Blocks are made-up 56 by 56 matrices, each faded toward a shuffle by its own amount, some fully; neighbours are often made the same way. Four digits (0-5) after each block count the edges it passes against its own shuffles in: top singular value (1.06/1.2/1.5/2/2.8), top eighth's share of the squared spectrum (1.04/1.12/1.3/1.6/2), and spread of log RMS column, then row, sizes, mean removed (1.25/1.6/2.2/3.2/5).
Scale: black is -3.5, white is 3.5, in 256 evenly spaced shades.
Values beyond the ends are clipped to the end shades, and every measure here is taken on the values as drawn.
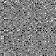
3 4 1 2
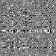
4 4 2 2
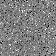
0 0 0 0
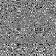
3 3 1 2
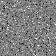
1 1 0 0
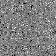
3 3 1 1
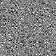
3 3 1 2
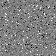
1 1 0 0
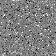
1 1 0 0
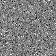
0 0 0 0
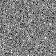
0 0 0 0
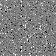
2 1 1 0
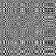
5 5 4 4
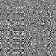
4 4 2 2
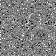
3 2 1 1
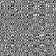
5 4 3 3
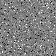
0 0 0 0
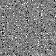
3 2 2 0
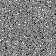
0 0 0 0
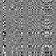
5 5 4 3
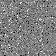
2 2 1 0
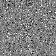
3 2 1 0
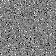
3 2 0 0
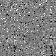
3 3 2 0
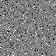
2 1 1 0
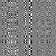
5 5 4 2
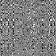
4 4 3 1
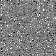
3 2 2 0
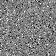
0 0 0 0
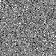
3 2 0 0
